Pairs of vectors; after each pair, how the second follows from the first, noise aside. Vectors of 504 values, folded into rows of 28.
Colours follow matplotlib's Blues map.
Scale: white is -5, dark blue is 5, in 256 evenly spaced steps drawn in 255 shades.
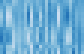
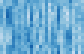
negated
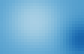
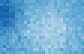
reversed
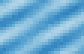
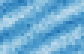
negated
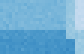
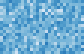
shuffled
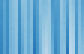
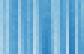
negated
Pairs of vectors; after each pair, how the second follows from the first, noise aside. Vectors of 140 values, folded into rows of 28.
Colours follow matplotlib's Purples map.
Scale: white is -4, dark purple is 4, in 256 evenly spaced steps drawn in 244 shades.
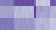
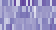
sign-scrambled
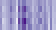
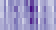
reversed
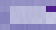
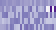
sign-scrambled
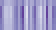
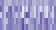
sign-scrambled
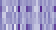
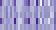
reversed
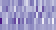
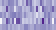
sign-scrambled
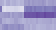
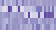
sign-scrambled
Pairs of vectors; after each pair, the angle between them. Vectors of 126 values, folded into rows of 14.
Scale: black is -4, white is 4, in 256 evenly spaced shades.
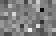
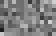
partly opposed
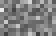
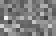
orthogonal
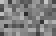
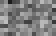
orthogonal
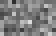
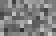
nearly parallel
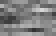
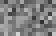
orthogonal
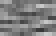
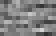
nearly opposite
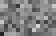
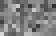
nearly opposite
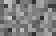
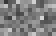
nearly opposite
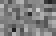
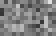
partly opposed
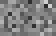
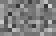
nearly parallel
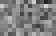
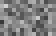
partly aligned
